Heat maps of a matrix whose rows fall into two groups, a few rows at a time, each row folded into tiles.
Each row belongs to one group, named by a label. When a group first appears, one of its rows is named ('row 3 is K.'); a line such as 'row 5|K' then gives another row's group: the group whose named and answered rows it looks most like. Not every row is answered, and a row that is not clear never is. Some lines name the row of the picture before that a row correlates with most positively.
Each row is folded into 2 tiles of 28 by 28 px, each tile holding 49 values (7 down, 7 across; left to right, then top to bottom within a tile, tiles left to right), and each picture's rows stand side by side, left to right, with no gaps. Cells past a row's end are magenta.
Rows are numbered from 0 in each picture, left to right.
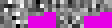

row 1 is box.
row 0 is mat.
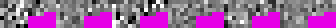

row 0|mat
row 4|box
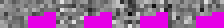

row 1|mat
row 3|box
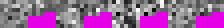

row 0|box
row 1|box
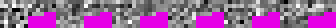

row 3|mat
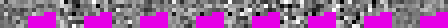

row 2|mat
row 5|mat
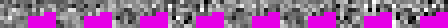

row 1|box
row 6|box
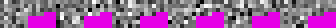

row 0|box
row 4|box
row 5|box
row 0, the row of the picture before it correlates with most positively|6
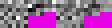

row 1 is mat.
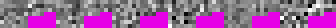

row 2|box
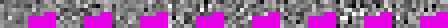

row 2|box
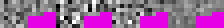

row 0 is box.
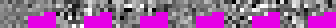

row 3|box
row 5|box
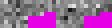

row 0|mat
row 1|box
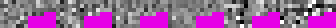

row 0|box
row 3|box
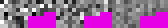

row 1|mat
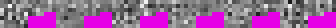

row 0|mat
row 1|box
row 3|mat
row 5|mat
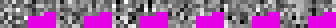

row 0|mat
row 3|mat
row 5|mat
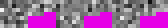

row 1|box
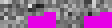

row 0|mat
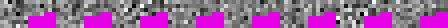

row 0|mat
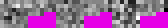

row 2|mat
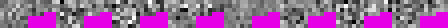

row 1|box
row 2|box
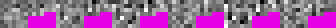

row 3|box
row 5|box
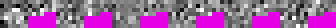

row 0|box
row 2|box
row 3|mat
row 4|mat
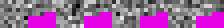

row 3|mat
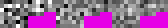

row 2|mat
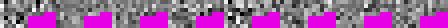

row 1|box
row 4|box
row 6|mat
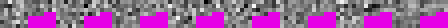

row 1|mat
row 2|box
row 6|mat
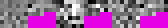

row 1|mat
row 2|mat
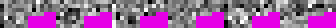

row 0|box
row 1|box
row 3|mat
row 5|mat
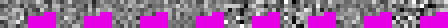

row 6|box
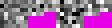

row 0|box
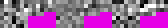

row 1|mat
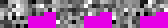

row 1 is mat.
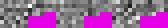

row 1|mat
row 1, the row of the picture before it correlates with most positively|2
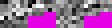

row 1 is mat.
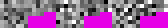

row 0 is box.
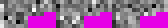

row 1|box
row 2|box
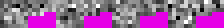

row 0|box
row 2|box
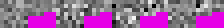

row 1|mat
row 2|box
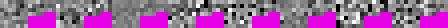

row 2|mat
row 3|mat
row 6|box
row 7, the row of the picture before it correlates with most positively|0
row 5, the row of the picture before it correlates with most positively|3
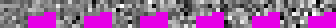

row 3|mat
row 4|box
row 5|mat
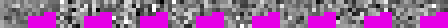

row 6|mat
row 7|mat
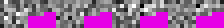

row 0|box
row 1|mat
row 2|mat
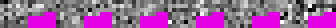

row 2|mat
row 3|mat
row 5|mat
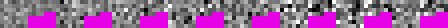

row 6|mat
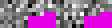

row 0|mat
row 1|mat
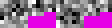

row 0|mat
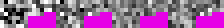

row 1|box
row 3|box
